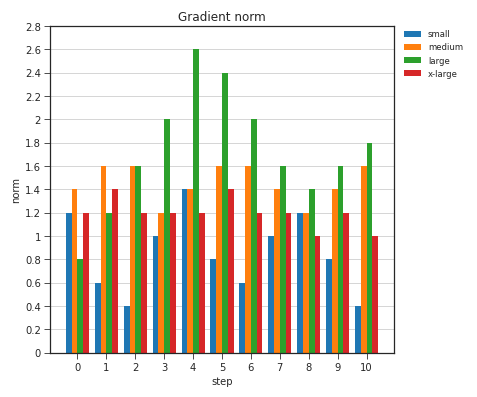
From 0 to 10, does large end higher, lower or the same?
higher
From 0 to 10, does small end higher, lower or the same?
lower
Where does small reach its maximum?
4
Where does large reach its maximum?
4
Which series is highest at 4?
large
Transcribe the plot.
Title: Gradient norm
x-axis: step, ticks 0 1 2 3 4 5 6 7 8 9 10
y-axis: norm, ticks 0 0.2 0.4 0.6 0.8 1 1.2 1.4 1.6 1.8 2 2.2 2.4 2.6 2.8
Legend: small, medium, large, x-large
Values:
small: 1.2 0.6 0.4 1 1.4 0.8 0.6 1 1.2 0.8 0.4
medium: 1.4 1.6 1.6 1.2 1.4 1.6 1.6 1.4 1.2 1.4 1.6
large: 0.8 1.2 1.6 2 2.6 2.4 2 1.6 1.4 1.6 1.8
x-large: 1.2 1.4 1.2 1.2 1.2 1.4 1.2 1.2 1 1.2 1
